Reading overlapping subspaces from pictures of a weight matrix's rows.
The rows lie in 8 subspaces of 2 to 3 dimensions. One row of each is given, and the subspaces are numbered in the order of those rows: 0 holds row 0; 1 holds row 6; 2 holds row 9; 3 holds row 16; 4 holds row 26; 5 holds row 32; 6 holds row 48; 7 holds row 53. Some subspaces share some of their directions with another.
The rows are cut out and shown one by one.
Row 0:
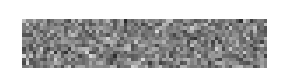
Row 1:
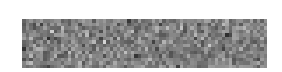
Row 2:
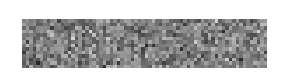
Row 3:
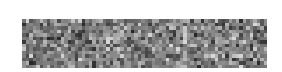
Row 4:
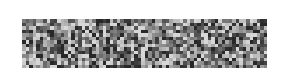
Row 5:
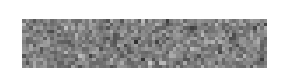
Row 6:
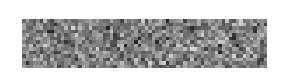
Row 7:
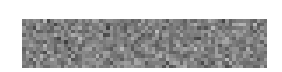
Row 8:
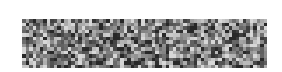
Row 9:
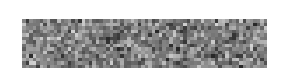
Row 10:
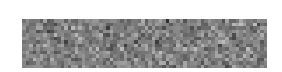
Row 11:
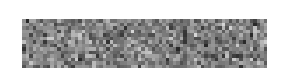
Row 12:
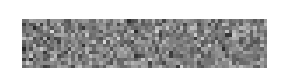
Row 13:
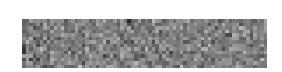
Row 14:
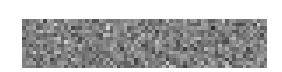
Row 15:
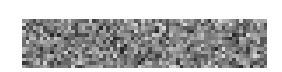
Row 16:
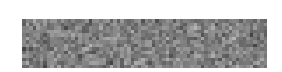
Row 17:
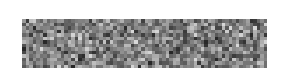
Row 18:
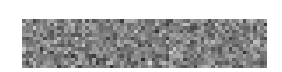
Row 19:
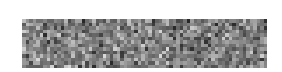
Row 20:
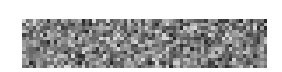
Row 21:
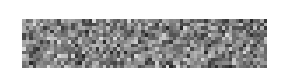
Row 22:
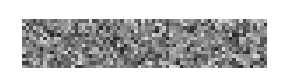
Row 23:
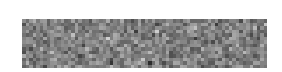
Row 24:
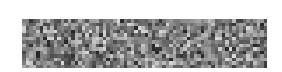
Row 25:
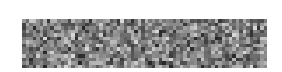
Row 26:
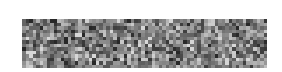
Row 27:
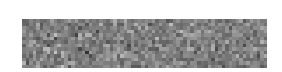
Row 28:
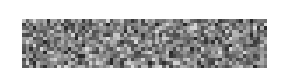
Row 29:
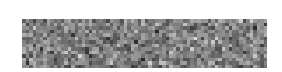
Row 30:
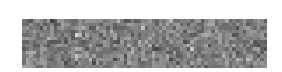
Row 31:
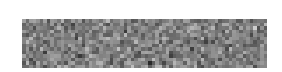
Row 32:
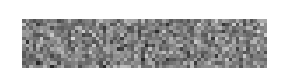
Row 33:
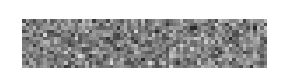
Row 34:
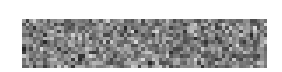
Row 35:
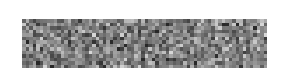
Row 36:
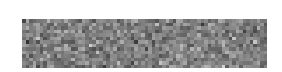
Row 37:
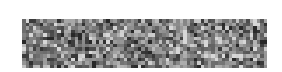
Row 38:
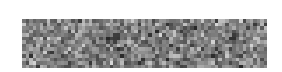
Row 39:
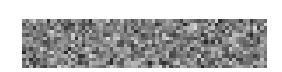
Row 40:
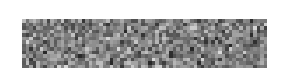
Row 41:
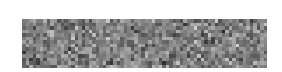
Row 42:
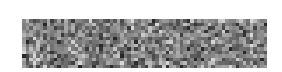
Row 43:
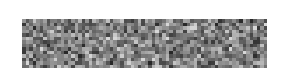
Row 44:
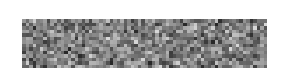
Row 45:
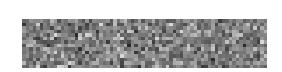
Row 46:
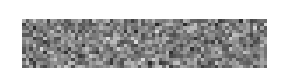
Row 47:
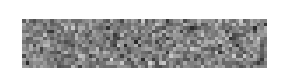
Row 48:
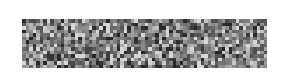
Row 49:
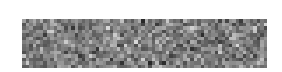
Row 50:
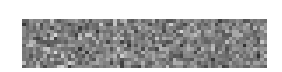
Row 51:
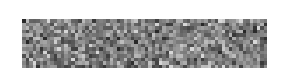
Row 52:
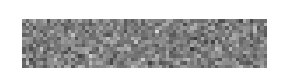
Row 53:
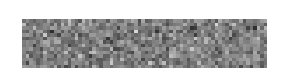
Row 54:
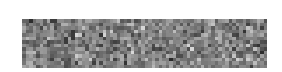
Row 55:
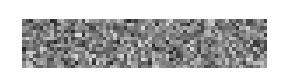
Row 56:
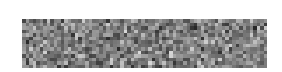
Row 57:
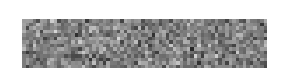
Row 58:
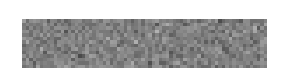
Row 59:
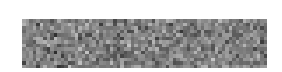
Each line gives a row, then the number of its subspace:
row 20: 7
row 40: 6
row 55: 4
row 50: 0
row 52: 0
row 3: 2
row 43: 4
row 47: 1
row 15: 6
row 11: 2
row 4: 5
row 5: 1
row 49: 1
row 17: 2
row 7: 1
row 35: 5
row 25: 4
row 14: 1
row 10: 1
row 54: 4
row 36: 3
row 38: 2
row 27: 0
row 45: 0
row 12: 7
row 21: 7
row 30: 4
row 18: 4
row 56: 6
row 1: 7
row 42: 7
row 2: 5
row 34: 2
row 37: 2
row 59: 0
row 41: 5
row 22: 6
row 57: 4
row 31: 6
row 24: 4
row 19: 7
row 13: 7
